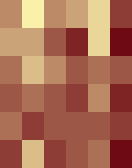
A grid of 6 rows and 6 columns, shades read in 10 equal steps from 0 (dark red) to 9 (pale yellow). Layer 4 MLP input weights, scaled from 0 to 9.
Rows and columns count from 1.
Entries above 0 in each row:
6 5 6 6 6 5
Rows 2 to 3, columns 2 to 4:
6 3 1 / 7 5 3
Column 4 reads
6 1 3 2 3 3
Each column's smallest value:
2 2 2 1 3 0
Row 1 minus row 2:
-1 3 2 5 0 2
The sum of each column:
24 35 21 18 32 8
